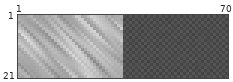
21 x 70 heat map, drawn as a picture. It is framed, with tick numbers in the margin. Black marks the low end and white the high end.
It is made of 1 by 2 panels. Panel 1,1: high, slanting down to the right. Panel 1,2: low, checkered, faint in contrast.
